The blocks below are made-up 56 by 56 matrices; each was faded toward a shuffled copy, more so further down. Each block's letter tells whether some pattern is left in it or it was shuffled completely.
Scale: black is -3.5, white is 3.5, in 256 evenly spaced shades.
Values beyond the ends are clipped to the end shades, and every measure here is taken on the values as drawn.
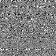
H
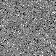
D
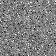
D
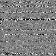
H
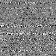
H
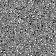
D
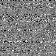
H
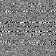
H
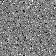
D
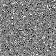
D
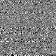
H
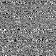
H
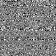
H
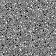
D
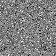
D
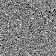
D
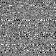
H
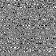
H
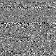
H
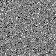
D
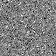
D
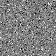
D
